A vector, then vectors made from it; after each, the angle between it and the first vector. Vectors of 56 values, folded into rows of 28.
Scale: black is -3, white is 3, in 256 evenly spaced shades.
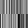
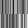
partly opposed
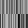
nearly parallel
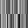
partly aligned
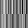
orthogonal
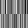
partly opposed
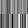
partly opposed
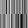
partly aligned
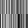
nearly parallel
